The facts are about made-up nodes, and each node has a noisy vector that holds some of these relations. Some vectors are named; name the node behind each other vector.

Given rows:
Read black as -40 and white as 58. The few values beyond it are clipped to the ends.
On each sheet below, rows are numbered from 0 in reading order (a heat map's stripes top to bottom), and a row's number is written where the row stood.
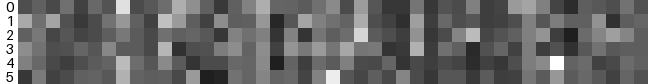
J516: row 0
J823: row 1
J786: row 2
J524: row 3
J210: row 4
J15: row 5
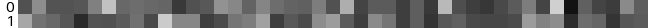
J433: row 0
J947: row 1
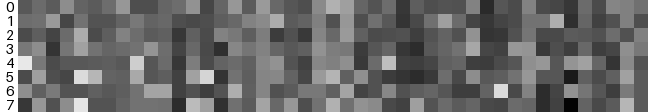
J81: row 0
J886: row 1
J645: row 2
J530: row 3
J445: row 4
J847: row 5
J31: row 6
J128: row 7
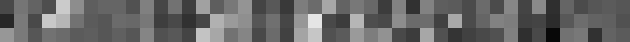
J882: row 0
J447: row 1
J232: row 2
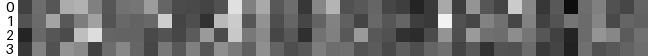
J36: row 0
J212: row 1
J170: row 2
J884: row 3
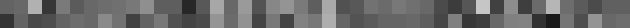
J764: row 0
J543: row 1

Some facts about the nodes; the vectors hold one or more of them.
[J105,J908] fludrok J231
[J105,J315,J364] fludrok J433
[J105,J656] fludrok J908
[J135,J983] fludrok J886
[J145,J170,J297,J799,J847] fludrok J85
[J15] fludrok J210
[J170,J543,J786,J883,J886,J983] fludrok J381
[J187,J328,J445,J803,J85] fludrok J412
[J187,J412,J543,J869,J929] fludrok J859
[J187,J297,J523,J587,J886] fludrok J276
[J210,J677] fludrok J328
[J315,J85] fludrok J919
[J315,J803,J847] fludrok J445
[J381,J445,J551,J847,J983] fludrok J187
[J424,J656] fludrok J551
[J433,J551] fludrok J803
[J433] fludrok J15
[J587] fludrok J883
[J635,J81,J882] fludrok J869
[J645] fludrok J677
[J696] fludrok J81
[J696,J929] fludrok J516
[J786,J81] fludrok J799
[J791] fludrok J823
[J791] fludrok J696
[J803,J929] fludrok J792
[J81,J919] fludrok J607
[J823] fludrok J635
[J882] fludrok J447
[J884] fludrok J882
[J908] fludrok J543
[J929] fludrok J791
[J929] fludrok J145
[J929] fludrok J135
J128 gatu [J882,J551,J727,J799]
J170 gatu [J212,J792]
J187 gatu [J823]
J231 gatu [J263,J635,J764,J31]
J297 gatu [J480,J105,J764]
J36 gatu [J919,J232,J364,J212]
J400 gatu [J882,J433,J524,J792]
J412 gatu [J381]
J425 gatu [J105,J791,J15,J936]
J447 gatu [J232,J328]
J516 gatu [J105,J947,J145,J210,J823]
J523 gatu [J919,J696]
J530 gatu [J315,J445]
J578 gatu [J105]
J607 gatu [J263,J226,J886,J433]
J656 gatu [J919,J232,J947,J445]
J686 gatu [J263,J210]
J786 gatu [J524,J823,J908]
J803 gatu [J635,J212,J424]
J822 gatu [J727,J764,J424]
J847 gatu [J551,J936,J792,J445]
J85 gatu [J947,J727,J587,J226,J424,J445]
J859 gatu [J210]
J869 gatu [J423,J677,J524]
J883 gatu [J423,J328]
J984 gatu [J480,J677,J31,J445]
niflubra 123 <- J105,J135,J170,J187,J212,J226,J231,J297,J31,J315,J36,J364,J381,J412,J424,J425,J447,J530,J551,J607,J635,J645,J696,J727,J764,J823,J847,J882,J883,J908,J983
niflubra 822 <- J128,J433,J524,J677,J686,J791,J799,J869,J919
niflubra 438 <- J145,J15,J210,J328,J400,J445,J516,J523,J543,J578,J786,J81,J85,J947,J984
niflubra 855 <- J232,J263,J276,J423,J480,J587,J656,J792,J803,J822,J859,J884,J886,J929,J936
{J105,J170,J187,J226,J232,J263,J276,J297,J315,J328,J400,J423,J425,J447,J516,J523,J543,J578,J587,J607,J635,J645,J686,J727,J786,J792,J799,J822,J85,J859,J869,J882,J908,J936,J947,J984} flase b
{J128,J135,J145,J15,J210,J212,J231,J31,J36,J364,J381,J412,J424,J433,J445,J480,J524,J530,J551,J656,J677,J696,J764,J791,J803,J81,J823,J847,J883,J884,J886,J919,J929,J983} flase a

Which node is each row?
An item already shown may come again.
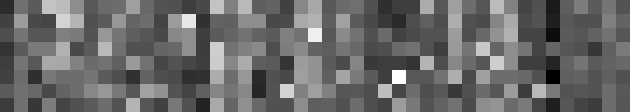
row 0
J36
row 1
J847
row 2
J425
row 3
J297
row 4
J36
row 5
J869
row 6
J105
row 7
J984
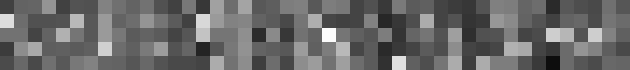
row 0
J686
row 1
J696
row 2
J381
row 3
J187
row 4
J869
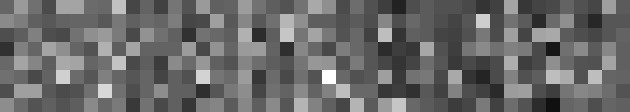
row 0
J551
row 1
J480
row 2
J105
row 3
J803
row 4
J551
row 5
J381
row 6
J187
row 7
J423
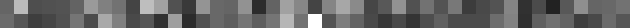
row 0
J908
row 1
J791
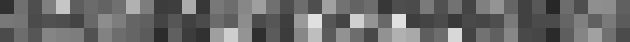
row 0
J607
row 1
J328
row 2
J883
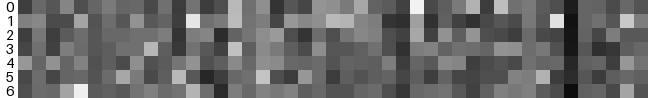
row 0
J869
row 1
J799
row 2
J400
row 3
J984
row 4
J587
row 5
J859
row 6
J822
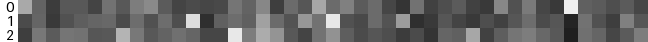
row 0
J677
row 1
J936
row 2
J523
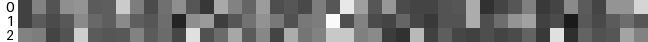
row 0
J412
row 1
J425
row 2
J799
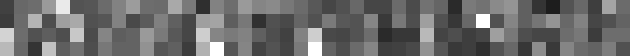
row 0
J822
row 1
J635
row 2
J696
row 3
J919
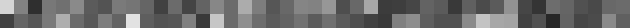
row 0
J315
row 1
J231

